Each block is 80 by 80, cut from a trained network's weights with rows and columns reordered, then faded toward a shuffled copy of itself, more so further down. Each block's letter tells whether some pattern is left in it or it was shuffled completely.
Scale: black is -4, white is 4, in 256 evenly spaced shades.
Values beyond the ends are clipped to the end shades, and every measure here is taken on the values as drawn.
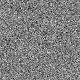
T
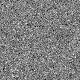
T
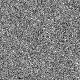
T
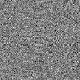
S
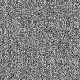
S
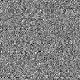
S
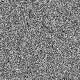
T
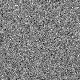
T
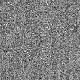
S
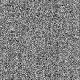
S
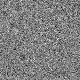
T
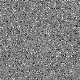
S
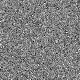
T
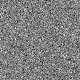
T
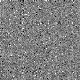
S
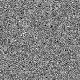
S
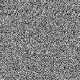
S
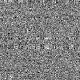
S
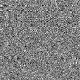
S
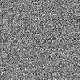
S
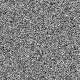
T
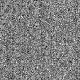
S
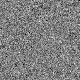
T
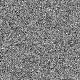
T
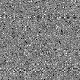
S
